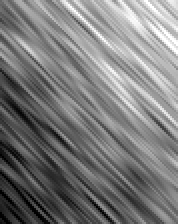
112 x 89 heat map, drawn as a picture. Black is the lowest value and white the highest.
Ninth with the lowest average: bottom left. Histogram: bell-shaped. Slope: up to the top right. Odd rows or columns: none. Mirror symmetry: none. Grain: diagonal, down to the right. Ninth with the highest average: top right.
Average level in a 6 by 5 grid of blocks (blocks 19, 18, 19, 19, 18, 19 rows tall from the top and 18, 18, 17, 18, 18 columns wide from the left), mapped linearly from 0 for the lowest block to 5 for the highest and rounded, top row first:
2 3 4 5 5 / 3 3 4 4 4 / 1 2 3 4 4 / 1 1 2 3 3 / 1 1 2 2 3 / 0 1 1 1 2
